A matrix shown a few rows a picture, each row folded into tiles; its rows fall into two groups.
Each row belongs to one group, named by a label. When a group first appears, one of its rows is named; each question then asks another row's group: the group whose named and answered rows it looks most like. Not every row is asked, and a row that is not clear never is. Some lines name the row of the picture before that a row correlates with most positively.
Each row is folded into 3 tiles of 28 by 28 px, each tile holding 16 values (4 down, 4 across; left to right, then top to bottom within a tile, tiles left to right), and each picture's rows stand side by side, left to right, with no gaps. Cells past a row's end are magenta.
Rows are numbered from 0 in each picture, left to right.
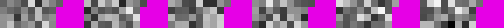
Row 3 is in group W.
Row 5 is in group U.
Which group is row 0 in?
W
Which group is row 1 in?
U
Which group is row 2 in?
U
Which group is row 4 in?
U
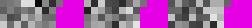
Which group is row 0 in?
W
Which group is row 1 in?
U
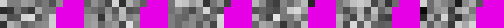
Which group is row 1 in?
W
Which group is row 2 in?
U
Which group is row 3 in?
U
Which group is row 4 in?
W
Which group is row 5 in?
U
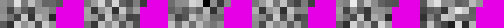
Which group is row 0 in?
W
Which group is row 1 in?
W
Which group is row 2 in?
W
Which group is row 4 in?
W
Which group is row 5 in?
U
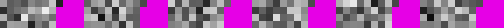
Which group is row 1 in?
W
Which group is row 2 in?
U
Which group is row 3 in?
U
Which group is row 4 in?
U
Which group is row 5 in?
U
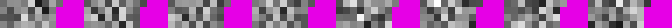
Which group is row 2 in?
W
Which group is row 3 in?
W
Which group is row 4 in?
U
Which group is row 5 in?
W
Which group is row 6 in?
U
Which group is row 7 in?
U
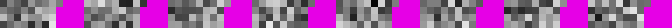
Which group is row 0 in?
U
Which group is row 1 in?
U
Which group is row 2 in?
U
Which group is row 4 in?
W
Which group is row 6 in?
U
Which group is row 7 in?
U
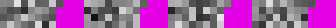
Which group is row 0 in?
U
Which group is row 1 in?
U
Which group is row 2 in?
U
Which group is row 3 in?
W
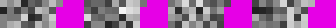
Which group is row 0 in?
U
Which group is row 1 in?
U
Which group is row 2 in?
W
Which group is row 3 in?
U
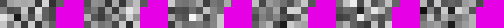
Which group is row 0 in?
W
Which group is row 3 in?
U
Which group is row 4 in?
U
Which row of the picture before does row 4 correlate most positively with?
0
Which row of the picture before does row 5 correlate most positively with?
0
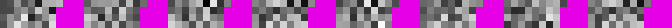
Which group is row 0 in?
U
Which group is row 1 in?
W
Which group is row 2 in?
W
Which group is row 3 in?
W
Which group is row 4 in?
W
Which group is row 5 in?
U
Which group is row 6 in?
U
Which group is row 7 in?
W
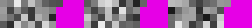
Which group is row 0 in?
W
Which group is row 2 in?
U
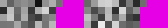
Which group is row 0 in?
U
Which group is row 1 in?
W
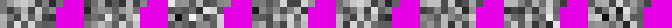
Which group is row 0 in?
W
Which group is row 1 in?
U
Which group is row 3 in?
U
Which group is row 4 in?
W
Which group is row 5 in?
U
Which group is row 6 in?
U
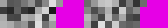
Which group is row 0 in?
U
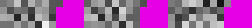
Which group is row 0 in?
W
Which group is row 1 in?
W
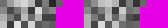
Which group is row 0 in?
W
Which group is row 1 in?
W
